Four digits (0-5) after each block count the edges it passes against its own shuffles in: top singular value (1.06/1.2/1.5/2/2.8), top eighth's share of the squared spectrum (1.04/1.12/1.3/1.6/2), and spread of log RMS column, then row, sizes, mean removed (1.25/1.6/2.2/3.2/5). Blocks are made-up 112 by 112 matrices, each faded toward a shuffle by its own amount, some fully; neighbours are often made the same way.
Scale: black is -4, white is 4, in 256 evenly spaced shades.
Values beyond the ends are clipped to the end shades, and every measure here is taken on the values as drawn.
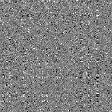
4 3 2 2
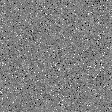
2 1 0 0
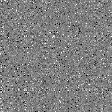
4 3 2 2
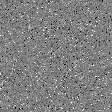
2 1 0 0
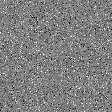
2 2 0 0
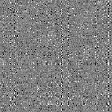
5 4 3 2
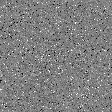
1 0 0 0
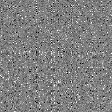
4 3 2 2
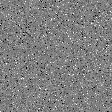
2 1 0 0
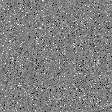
3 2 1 0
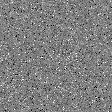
0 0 0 0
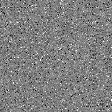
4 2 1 1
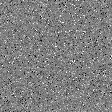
0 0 0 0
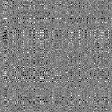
5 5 3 3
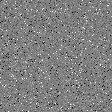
1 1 0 0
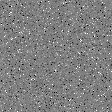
0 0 0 0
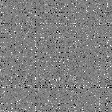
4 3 2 2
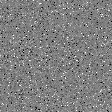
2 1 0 0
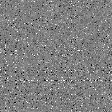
3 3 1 2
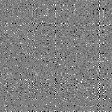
4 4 3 3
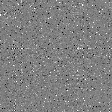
3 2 1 1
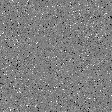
2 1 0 0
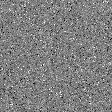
0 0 0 0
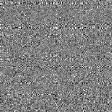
4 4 2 3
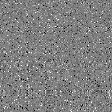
4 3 1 2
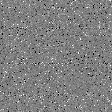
3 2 0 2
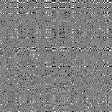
5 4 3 3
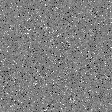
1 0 0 0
